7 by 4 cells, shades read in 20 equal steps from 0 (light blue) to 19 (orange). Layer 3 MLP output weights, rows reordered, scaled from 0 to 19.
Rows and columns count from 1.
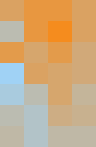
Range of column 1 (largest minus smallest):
15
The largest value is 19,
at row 2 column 3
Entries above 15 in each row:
2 2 0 0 0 0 0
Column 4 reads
13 13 11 11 8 9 7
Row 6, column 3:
10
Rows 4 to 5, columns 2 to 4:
13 12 11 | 6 12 8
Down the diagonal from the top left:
13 16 15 11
